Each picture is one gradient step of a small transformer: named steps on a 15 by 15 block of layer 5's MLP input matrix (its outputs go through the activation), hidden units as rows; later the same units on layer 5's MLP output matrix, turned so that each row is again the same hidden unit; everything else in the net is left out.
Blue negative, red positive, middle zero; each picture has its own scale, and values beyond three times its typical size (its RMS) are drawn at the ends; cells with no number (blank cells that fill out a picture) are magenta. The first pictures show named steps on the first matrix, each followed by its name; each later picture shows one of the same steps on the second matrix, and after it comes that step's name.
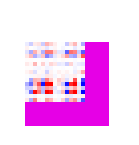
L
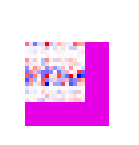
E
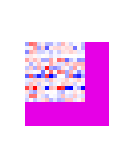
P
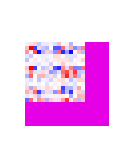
P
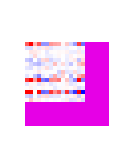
L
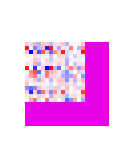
P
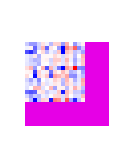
P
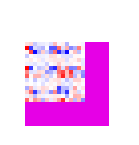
P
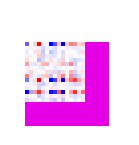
L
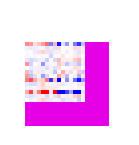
L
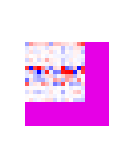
E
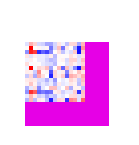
P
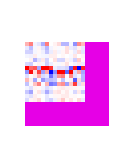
E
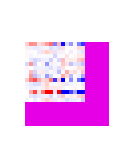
L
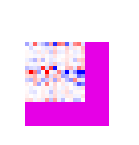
E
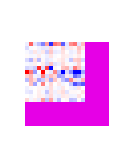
E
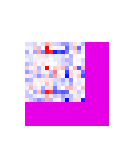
P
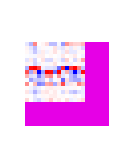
E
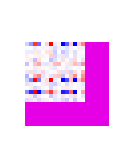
L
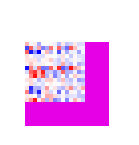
P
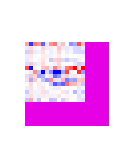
E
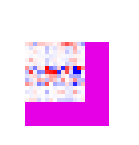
E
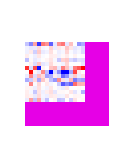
E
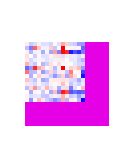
P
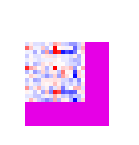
P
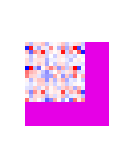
P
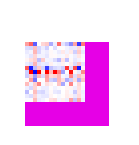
E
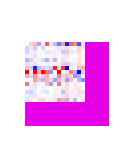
E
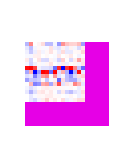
E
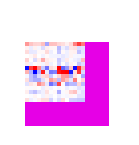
E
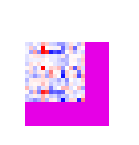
P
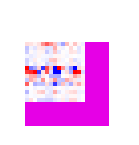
E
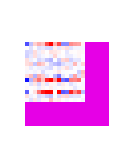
L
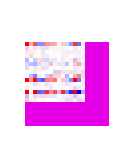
L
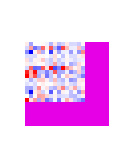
P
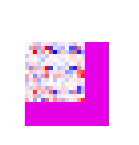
P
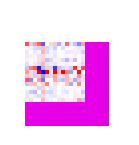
E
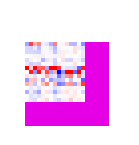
E
